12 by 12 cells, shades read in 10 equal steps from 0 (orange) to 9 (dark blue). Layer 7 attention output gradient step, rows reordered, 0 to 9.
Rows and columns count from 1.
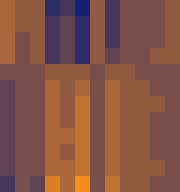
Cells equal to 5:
52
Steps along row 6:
down same down up down up down up same up same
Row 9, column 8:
3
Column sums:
60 58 57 52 54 50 56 51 52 53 57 56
